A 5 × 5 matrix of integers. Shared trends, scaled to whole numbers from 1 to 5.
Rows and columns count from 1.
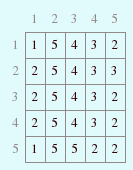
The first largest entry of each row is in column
2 2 2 2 2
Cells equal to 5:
6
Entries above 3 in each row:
2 2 2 2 2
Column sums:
8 25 21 14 11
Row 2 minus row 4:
0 0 0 0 1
